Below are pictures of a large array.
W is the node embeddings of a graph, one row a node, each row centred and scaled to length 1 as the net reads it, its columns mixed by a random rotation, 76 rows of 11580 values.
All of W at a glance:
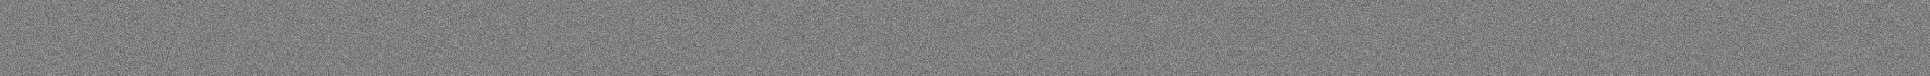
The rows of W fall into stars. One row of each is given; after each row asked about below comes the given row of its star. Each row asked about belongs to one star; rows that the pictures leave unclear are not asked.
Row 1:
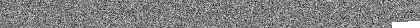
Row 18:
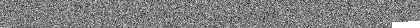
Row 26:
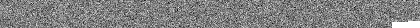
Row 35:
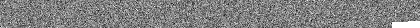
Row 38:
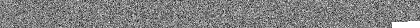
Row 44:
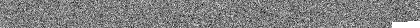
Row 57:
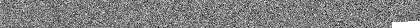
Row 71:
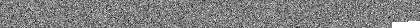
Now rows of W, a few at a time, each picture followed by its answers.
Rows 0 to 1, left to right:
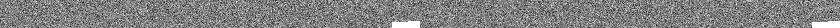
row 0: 26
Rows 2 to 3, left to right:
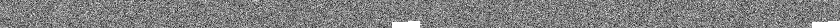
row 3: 1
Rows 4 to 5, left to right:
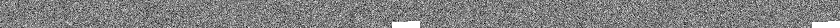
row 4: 71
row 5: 71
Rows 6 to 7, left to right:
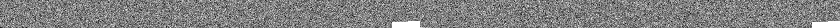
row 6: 71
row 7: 35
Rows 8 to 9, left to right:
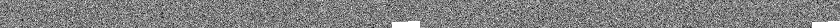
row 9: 35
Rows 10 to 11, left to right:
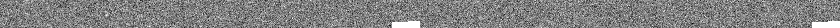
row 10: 71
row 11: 26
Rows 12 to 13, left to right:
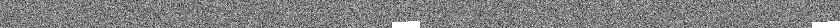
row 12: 35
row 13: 57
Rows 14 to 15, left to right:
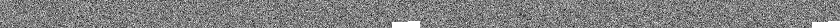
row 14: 38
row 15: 35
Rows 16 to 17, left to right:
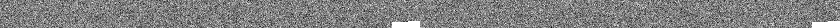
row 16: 26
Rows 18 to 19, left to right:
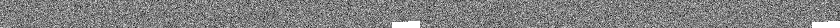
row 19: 57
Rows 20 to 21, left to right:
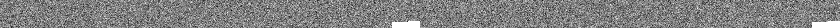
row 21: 35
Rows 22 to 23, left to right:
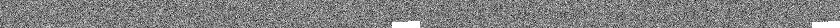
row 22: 26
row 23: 18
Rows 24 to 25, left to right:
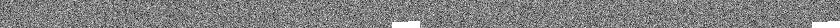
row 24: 18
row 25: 44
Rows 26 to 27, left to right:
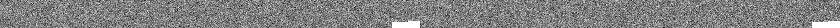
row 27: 57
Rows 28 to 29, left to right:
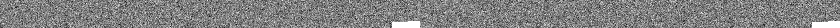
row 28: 71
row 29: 44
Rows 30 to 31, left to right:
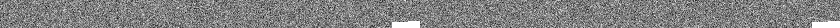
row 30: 26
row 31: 57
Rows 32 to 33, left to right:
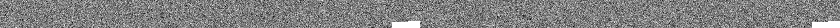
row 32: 18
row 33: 38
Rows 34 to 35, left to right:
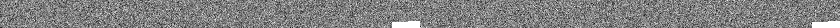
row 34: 71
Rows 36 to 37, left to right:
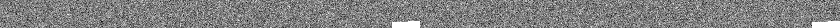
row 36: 44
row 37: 57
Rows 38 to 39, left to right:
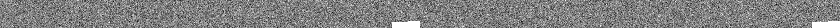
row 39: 57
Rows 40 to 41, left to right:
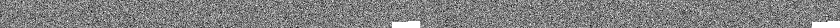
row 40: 71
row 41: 44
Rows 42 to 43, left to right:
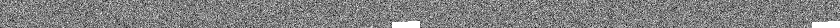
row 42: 71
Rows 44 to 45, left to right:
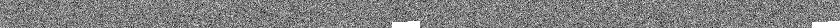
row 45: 71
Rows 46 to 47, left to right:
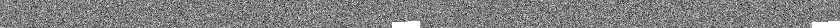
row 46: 35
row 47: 1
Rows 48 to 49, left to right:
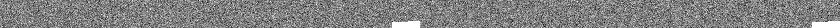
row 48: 1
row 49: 1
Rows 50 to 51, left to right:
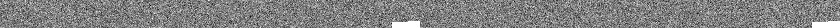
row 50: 44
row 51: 35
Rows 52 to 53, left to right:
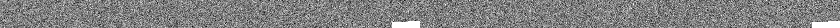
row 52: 44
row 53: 18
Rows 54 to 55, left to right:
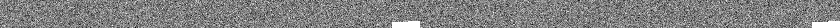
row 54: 57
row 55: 18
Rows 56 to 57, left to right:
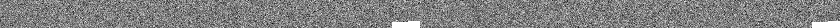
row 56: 26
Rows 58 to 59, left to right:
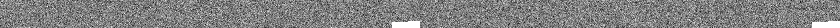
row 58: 1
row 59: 71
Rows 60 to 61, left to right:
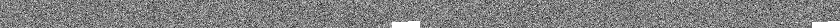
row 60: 1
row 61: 35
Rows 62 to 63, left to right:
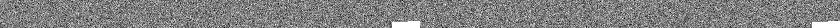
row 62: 38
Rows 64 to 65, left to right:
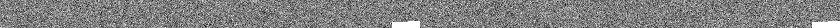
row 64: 44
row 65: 57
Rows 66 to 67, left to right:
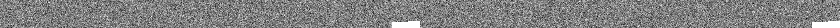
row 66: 1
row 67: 18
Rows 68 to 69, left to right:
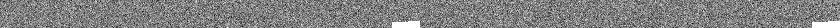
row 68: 18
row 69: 26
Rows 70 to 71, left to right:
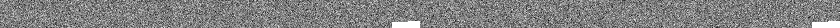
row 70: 38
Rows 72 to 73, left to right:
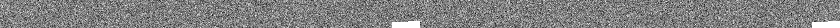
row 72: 1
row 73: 38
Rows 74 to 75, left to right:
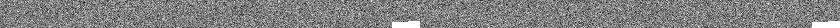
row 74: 26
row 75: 26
